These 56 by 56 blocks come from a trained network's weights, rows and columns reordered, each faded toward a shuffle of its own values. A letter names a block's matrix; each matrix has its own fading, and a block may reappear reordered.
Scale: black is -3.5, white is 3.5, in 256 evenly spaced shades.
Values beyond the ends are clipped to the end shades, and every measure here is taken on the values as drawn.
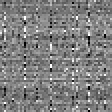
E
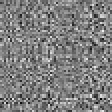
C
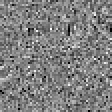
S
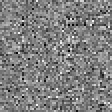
S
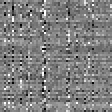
E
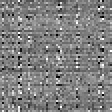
E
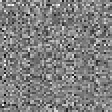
C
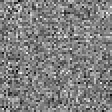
S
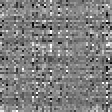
E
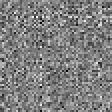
C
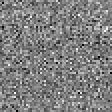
S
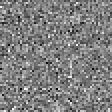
S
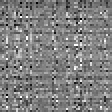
E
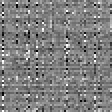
E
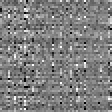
E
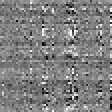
E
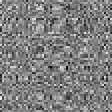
C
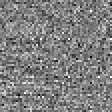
S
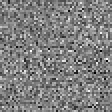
S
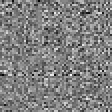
C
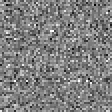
S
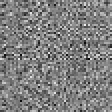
C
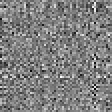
C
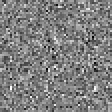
S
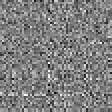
C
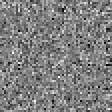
S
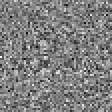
S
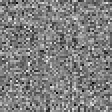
S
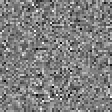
S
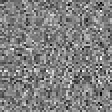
C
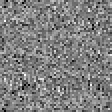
S
